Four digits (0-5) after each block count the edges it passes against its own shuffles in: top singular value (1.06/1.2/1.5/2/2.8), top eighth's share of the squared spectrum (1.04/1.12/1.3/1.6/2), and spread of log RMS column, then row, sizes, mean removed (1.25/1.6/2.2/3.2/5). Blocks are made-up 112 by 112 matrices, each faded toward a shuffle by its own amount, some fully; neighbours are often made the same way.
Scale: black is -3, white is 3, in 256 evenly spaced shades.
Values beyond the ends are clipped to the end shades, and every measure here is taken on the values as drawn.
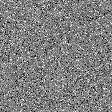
2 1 0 0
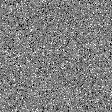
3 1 1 0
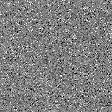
3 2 1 0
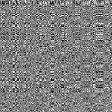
5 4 4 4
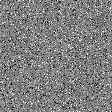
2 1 0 0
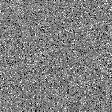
3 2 1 0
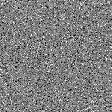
3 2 0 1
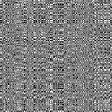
5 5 4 4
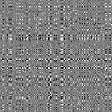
5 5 4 4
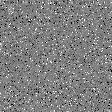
2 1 0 0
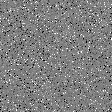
0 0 0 0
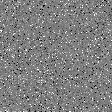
2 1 0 0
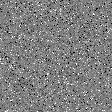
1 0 0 0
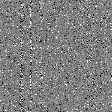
3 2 2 0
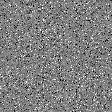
2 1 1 0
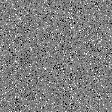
2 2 2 0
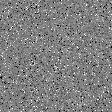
0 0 0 0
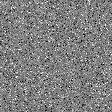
1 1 0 0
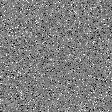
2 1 0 0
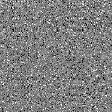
4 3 2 1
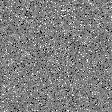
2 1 0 0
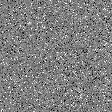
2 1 0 0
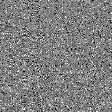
3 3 2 1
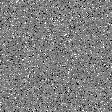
1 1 0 0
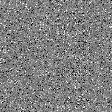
3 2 1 1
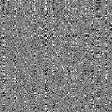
4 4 3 2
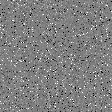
2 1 1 0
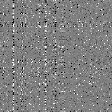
4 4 3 2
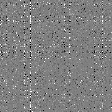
4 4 3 2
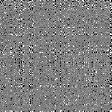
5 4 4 3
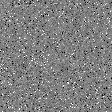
0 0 0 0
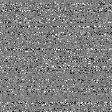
2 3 0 4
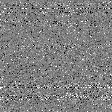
2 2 0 3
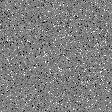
0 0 0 0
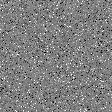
0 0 0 0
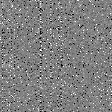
4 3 2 0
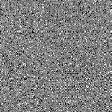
4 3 2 2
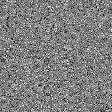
3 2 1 1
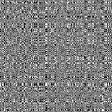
5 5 4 4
